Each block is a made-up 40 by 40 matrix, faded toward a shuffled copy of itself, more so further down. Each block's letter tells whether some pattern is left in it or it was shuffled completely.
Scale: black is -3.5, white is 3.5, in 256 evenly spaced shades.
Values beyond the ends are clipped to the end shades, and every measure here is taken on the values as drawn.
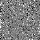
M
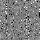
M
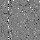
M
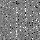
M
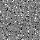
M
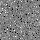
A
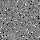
A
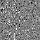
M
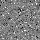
A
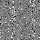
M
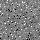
A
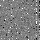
M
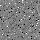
A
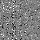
M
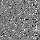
M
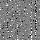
M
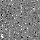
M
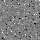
A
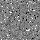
A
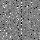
M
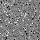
A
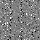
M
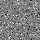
A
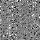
M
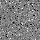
A
